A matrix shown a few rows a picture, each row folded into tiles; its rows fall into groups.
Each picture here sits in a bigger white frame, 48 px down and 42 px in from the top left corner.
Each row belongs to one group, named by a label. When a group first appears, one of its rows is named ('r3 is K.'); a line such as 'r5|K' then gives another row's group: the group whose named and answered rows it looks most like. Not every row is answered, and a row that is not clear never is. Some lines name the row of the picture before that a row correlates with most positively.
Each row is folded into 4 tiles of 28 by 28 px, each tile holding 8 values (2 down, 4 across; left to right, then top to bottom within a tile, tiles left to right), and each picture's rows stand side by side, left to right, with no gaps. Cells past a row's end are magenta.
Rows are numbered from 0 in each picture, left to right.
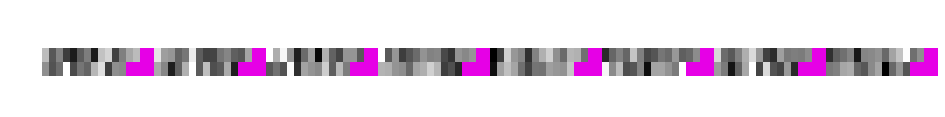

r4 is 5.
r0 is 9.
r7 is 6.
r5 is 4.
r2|9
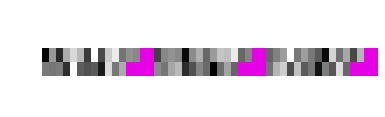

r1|6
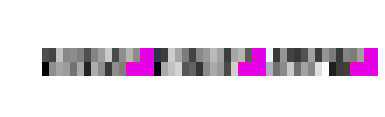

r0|5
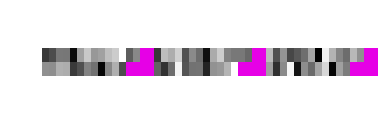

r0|6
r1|9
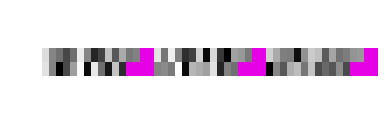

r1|9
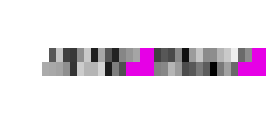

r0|9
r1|6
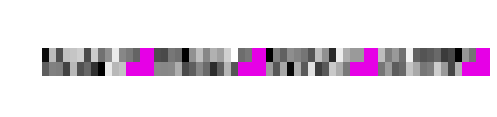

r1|6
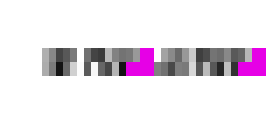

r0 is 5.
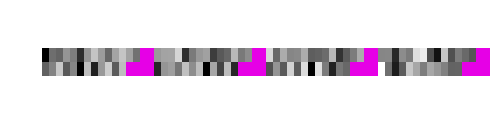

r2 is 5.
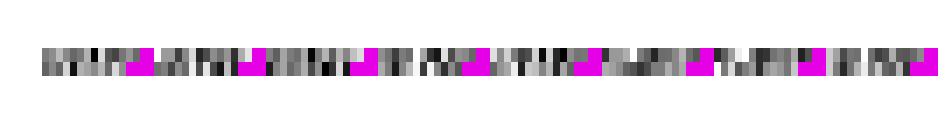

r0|9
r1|5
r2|5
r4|9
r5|4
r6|4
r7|5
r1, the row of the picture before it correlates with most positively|2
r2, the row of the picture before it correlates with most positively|2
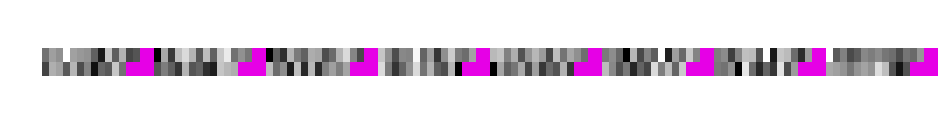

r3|5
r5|4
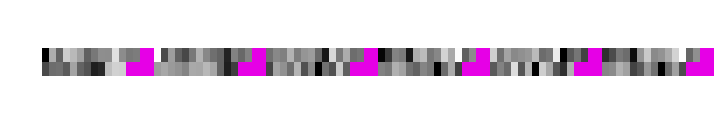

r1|9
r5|6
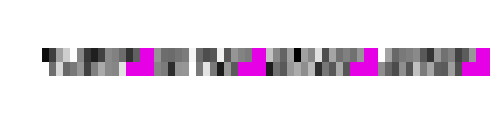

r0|4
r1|5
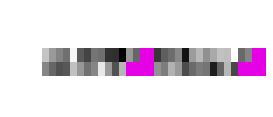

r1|6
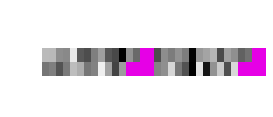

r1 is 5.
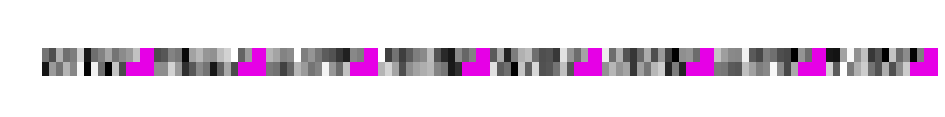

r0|5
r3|9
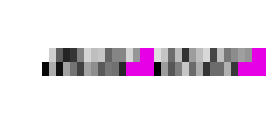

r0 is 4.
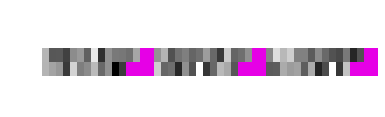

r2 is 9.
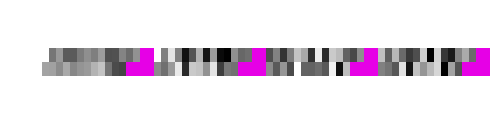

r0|9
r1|9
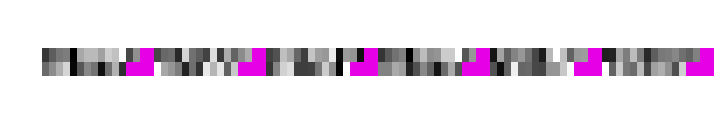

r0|6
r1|4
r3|6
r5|4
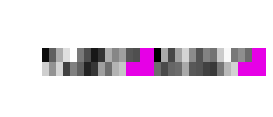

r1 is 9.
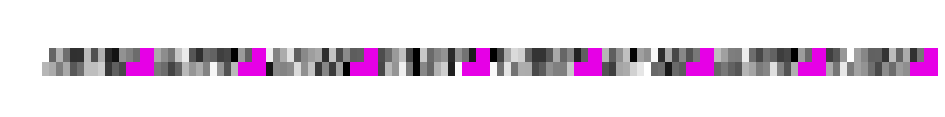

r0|9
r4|4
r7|4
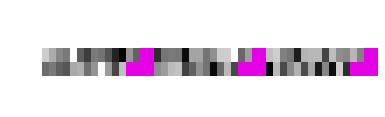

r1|6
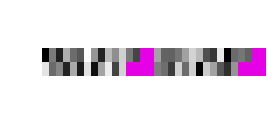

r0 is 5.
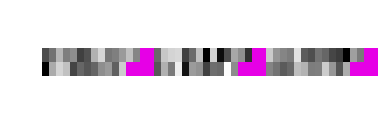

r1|9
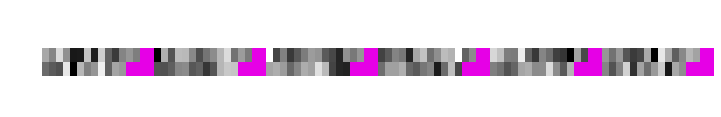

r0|9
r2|9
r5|9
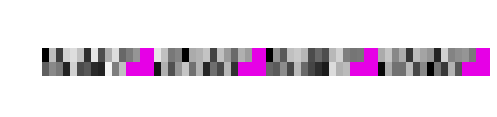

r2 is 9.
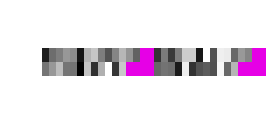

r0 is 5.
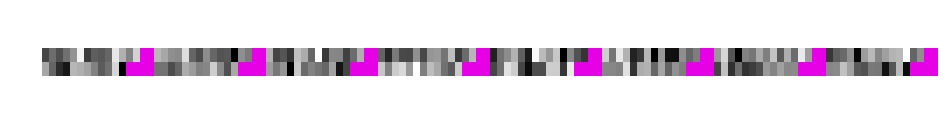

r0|5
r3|4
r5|9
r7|6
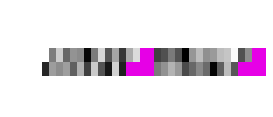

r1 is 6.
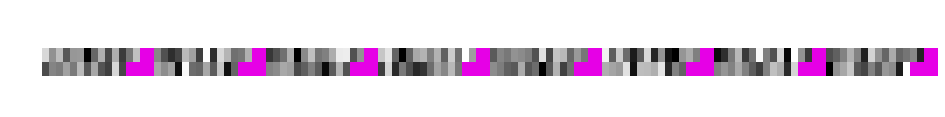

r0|5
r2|6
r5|9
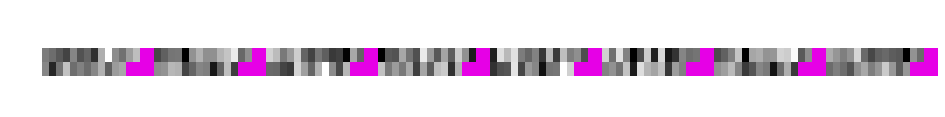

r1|6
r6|6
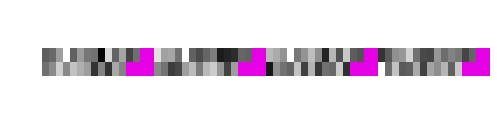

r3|4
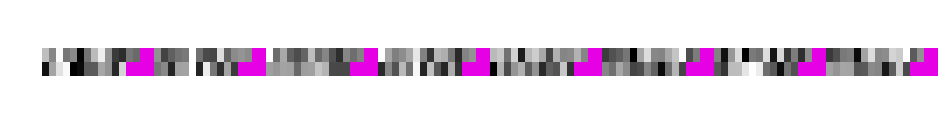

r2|9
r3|5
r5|6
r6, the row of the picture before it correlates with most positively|0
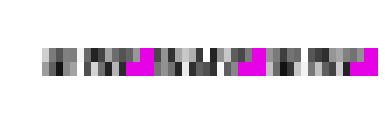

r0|5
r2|5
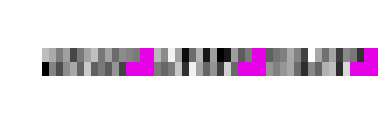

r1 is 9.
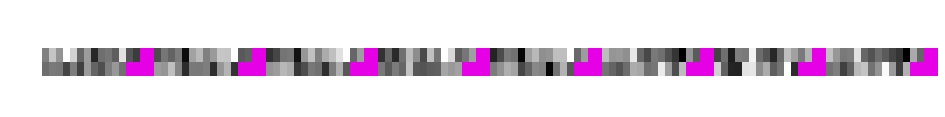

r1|6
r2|6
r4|6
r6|5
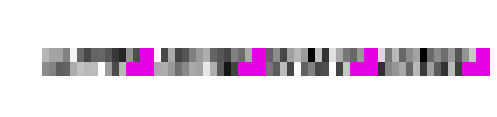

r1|9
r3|5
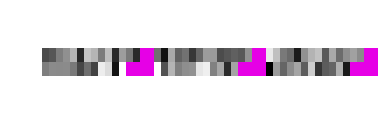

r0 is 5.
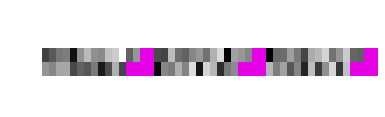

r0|6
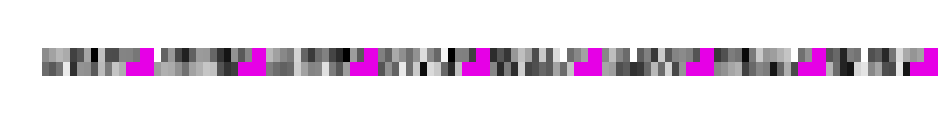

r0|9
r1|9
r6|6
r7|5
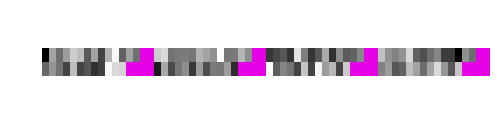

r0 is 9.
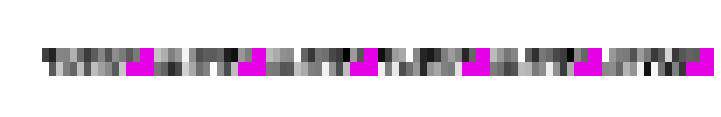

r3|4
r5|5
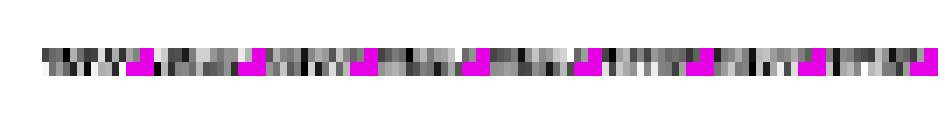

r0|4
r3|6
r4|6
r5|4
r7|4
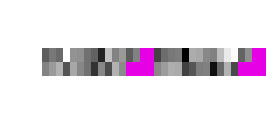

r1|6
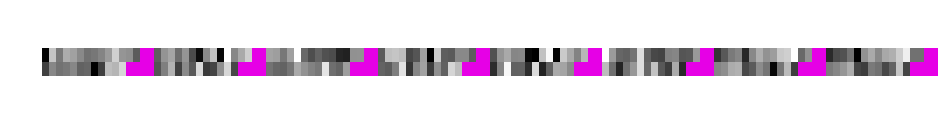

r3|9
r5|5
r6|6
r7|6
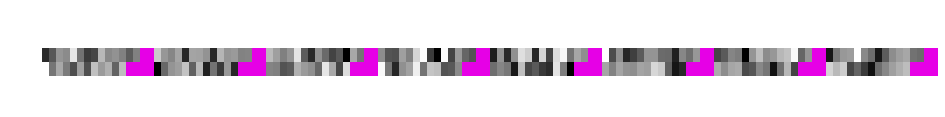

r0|4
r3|5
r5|9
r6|6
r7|4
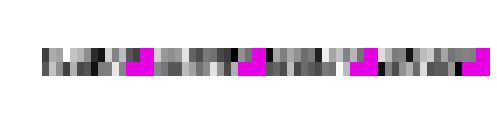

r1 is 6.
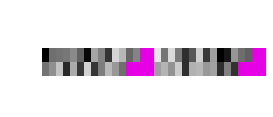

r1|9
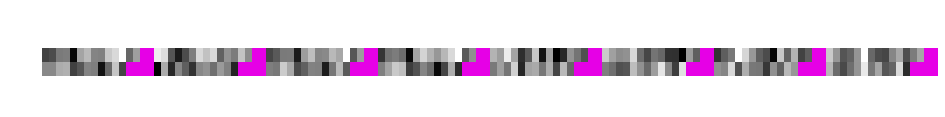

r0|6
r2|6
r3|6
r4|9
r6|4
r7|5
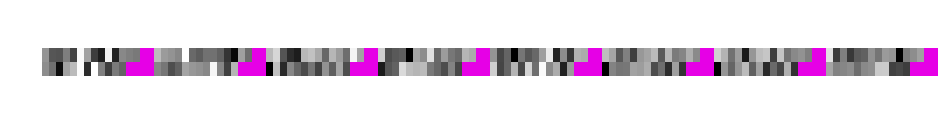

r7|9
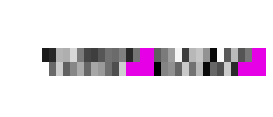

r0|4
